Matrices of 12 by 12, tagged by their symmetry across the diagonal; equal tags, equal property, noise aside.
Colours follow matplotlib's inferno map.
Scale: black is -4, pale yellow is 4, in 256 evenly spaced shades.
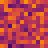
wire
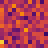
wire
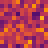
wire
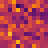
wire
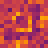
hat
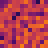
hat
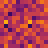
wire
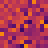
hat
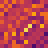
hat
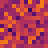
hat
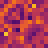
hat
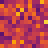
wire
